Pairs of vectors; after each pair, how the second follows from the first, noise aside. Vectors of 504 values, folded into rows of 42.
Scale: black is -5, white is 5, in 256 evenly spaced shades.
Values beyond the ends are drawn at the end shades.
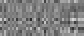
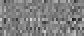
sign-scrambled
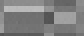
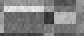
scaled up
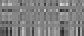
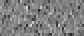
shuffled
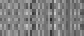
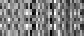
scaled up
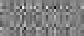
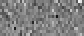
shuffled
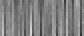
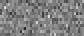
shuffled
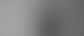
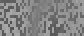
sign-scrambled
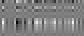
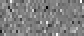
shuffled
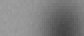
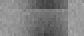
wrapped around
